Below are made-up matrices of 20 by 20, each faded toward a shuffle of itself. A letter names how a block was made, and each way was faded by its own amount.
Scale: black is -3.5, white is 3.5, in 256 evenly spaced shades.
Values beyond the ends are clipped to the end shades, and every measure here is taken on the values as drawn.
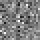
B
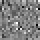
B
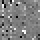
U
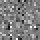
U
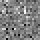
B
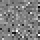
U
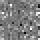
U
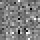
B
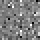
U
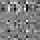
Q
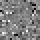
U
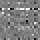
Q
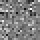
U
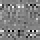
Q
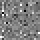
B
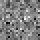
B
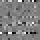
Q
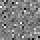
U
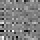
Q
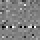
Q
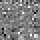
U
